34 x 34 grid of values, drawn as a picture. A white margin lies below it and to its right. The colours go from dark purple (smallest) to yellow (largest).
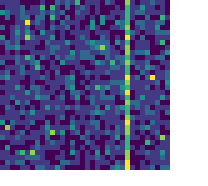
Ninth with the lowest average: bottom middle. Slope: none. Odd lines: column 26. Average level on the scale: 20%.
